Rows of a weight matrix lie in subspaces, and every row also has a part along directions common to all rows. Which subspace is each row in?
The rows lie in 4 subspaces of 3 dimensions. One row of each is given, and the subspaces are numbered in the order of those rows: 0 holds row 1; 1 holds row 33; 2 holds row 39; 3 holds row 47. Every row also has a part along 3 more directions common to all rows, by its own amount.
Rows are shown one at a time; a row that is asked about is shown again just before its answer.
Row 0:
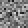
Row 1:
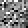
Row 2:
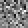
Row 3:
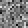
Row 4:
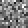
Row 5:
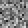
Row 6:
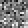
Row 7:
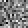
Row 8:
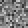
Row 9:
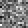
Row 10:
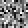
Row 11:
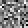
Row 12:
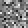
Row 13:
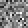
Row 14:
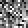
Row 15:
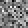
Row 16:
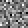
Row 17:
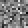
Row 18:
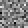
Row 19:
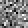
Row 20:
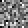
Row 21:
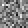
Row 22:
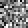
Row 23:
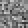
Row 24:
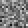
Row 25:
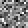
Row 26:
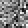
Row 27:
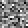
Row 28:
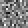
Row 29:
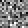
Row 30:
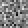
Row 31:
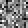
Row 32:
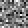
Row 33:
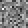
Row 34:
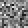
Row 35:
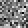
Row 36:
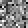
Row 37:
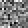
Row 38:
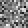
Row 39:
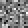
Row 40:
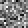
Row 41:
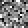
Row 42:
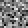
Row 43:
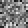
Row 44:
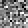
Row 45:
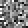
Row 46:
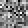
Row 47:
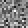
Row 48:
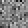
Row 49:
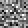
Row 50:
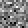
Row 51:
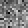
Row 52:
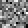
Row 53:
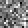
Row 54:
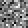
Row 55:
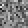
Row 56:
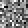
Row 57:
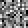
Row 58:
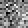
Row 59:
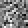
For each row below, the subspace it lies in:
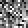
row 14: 0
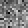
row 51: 0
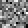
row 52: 1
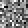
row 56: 3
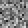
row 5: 1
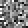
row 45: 1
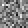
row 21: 0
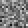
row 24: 2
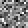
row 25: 1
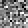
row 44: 3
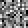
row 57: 2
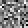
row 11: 2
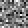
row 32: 3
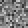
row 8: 3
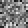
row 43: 3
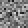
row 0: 0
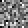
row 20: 3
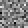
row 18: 1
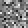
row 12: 0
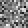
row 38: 2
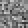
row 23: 0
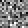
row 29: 3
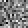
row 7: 3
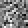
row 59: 0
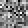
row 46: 1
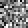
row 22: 3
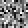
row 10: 2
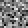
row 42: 2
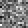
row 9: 1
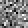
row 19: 0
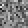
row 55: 1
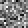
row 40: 1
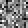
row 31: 1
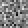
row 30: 0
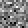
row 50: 1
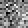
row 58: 0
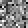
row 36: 1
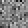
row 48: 3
